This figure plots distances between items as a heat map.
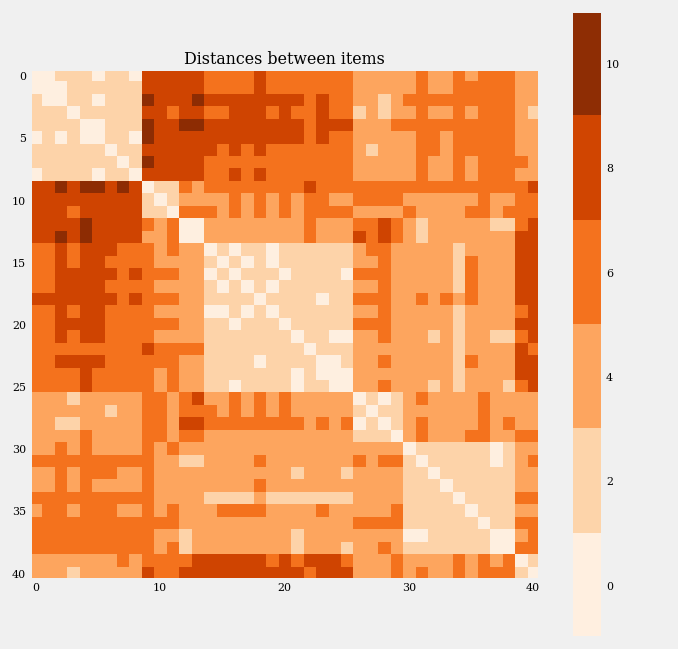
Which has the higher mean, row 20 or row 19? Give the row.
20
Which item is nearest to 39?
40
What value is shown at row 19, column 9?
6
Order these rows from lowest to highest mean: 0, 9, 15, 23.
15, 23, 0, 9
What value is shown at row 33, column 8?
4
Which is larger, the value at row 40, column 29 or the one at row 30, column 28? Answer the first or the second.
the first
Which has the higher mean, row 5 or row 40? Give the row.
40
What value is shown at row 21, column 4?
8
